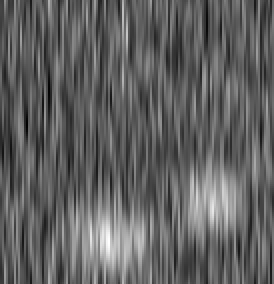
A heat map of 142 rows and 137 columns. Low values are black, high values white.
The bottom middle is the ninth with the highest average. Streaks run downward. The halves do not mirror each other. There are two bumps.
